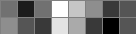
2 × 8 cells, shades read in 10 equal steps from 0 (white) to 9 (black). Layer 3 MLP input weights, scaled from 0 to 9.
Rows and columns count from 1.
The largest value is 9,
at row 2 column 7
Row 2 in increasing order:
1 3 4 6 6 7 7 9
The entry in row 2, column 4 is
1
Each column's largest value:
5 8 7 1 3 7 9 6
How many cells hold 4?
2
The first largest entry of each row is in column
2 7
